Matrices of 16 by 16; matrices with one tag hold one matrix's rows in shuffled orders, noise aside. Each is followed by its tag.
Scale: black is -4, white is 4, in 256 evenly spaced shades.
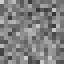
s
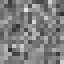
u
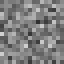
s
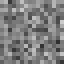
u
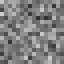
s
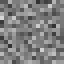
s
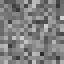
u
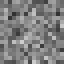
u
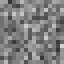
u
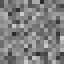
u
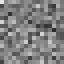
s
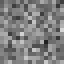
u
